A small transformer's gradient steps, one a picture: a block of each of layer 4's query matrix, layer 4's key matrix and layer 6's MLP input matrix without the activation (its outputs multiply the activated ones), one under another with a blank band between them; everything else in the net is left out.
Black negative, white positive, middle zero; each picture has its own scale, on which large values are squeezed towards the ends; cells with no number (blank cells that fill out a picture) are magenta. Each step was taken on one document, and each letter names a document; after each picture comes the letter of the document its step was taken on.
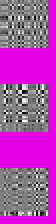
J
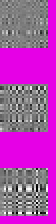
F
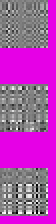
F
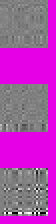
J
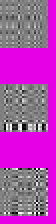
J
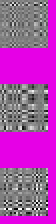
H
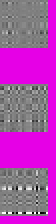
F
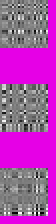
J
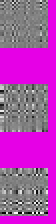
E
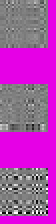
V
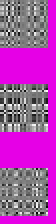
V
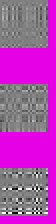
E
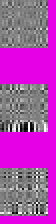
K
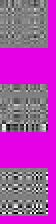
V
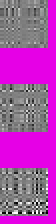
V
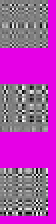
H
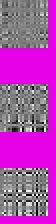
F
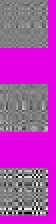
H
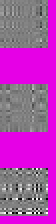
E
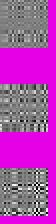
J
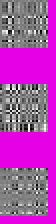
K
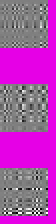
H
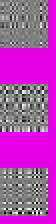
H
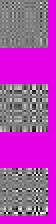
E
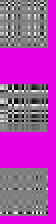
V
